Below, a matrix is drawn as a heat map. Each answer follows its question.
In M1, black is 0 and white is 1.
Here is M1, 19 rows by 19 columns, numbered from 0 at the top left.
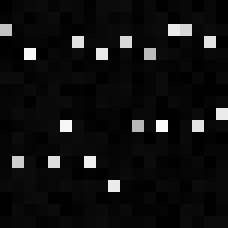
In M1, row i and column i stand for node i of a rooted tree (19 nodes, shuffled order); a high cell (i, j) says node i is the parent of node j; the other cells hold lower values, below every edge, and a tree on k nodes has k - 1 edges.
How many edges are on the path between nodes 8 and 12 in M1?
2
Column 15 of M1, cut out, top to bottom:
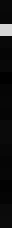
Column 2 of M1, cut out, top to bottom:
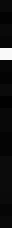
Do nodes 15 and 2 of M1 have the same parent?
no
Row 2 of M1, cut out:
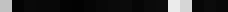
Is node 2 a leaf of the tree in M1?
no
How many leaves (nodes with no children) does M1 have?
12
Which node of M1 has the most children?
10
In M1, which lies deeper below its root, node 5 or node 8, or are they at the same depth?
node 8
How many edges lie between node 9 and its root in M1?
6
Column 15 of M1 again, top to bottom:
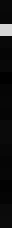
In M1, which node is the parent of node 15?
2
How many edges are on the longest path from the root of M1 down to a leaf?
7
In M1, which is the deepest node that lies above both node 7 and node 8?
13
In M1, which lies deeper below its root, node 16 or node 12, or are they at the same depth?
node 12
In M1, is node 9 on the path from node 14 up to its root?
no
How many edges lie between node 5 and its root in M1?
2
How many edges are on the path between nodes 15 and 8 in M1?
3
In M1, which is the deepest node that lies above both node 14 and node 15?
2
